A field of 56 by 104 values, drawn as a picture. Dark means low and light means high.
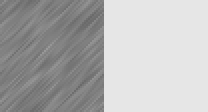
It is made of 1 by 2 panels. Panel 1,1: middling, slanting up to the right, faint in contrast. Panel 1,2: very high, flat.
